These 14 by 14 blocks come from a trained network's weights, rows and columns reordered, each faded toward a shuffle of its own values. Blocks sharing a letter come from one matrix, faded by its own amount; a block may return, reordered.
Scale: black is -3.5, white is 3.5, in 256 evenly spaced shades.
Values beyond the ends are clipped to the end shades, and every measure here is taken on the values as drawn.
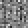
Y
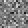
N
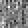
Y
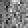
Y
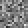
N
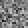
N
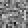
N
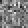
Y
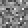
N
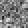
N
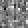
Y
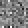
Y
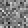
N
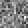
N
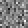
N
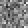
N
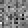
Y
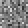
N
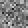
N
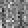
Y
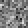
N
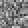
N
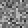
N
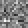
Y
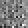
Y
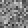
N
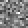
N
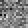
N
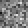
N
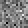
N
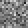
N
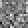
Y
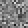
N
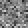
N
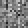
Y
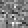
Y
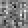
Y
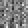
Y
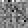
Y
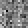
Y
